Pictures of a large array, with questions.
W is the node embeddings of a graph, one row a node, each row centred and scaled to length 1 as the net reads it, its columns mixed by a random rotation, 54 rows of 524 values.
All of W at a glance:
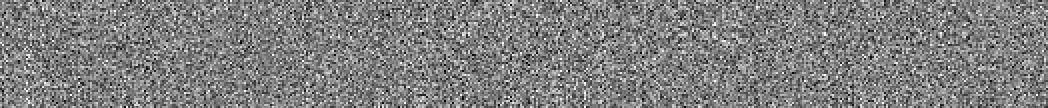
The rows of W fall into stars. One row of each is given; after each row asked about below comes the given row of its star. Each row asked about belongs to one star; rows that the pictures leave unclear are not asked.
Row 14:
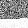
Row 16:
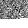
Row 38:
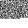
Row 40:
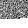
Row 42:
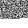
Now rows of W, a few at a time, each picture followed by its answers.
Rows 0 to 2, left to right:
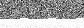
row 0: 14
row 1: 16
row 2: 14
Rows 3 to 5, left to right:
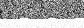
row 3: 16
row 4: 16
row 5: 38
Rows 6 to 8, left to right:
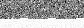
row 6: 38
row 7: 38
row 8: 42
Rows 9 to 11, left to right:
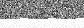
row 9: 38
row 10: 42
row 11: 16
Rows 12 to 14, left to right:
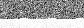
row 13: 38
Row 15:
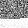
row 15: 40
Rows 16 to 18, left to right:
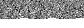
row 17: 16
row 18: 40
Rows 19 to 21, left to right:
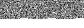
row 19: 40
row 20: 38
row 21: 38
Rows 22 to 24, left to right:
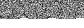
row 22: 16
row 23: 42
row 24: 38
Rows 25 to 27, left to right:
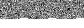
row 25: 16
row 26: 16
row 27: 14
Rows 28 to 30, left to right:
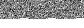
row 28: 40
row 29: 14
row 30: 38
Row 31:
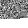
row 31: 42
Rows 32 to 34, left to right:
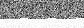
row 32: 40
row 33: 38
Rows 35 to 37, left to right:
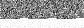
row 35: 14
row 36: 40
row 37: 16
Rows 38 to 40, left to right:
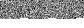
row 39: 16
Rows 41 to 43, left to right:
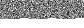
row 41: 42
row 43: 16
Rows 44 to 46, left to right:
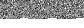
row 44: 40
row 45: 14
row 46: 42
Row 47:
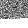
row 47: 38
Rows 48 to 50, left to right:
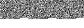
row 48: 14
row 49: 42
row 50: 40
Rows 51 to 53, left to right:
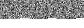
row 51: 38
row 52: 42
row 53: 42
